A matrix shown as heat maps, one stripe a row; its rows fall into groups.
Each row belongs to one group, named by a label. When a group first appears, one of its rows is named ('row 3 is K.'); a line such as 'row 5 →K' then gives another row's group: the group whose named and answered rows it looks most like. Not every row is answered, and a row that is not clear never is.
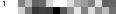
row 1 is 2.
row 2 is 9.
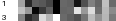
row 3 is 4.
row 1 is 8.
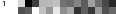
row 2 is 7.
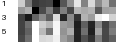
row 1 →9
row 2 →9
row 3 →4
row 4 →7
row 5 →7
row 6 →7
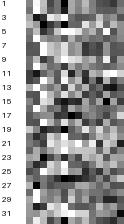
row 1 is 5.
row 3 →4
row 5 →2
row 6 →5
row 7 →7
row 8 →7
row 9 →2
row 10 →5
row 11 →4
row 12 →7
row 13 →5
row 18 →7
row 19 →9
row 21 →2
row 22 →2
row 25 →7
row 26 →8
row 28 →5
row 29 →5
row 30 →4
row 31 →2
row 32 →5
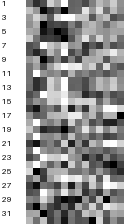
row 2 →9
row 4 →9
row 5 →9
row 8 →4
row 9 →9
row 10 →2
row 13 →4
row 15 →2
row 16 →4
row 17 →2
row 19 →9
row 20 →5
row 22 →5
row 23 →7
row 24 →5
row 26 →2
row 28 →7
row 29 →8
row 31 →9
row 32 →8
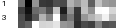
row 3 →4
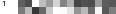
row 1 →7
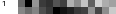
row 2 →8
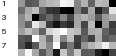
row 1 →2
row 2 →8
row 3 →9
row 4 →8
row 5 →2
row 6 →7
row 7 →4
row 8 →5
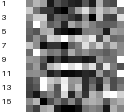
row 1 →8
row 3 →8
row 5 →8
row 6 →2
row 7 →9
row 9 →8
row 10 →2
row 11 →8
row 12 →7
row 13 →7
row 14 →4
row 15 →9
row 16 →8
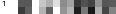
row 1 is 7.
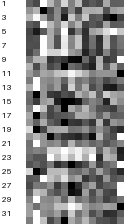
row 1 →7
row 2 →9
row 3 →5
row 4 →7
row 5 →4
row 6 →7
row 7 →7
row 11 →2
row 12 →5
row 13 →5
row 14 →4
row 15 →8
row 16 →5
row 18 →8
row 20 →8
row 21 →5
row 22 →2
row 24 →8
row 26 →7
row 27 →8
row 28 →8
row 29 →5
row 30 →2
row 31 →5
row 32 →5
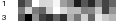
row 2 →2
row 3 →4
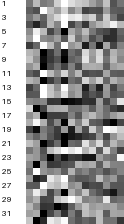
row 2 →7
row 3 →2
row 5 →5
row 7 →7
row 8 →9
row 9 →9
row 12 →9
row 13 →7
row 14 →7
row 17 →9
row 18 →5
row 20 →8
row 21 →9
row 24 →4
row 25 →5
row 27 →7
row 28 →5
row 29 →2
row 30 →9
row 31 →9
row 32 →4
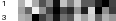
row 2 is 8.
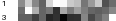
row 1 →2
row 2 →5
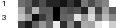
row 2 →8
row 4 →4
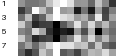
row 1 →2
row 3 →2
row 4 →9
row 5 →8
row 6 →9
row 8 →4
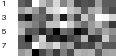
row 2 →2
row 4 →2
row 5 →8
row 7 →7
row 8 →9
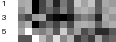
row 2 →9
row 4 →9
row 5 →5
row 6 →7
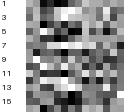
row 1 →9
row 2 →2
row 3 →2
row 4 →9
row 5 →8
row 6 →9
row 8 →8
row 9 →5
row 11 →9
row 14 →8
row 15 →8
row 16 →9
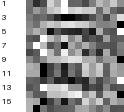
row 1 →4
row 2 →2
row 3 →8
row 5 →8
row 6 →7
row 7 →5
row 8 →7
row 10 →9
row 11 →9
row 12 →8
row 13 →7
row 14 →2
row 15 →9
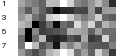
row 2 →8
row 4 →9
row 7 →5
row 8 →2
